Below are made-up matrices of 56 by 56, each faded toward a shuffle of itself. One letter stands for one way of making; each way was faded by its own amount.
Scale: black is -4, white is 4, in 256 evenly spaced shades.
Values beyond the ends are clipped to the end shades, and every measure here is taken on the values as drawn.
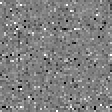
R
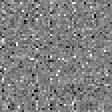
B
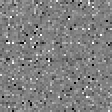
R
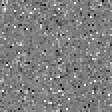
R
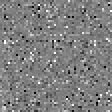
R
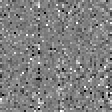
B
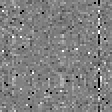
B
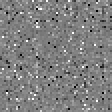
R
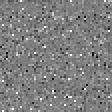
R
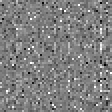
B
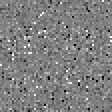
R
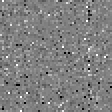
R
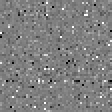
R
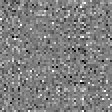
B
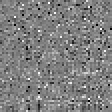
B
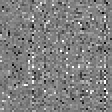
B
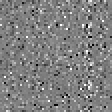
B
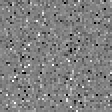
R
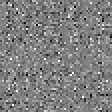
B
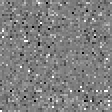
R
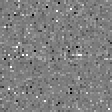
R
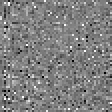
B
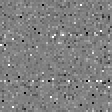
R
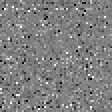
R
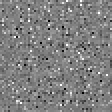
R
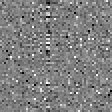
B
